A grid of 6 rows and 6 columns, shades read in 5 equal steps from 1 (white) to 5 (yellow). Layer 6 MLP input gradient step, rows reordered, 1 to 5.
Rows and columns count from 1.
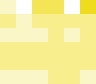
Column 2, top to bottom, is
1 2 2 3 3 2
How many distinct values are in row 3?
2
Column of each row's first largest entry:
6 1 4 1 1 4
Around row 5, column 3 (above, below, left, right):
3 2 3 3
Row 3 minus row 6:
0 0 0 0 -1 1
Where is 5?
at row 1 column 6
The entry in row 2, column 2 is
2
